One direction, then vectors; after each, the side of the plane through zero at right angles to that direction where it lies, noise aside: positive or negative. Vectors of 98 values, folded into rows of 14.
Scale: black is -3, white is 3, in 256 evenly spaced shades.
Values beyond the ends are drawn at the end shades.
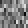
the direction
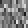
positive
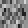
positive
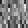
positive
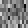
negative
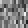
negative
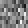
negative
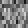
negative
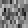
positive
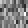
negative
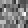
negative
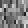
positive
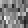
negative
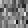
negative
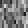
positive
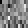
positive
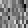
negative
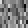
negative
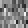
negative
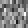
negative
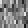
negative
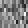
negative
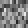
negative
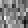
negative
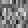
negative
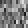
positive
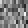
negative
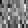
positive
